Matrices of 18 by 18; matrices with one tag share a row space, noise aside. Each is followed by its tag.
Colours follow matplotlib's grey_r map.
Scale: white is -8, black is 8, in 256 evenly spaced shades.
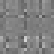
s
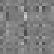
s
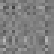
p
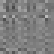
p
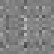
s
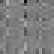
s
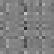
s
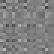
p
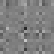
s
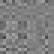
p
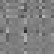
s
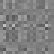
p
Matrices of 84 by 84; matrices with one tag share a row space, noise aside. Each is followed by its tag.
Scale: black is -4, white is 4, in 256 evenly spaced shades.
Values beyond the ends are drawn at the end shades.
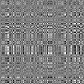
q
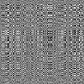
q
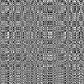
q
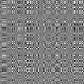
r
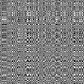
r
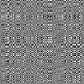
q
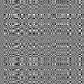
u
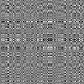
q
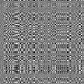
u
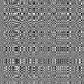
u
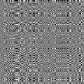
u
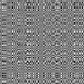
r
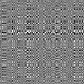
r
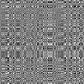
q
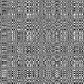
r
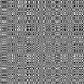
r
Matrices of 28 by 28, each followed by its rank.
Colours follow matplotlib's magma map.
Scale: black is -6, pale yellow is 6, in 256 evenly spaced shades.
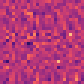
five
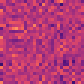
five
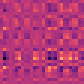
two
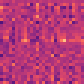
five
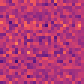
five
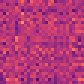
five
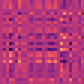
two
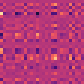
two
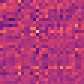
five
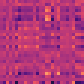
two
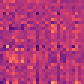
five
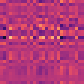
two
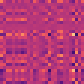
two
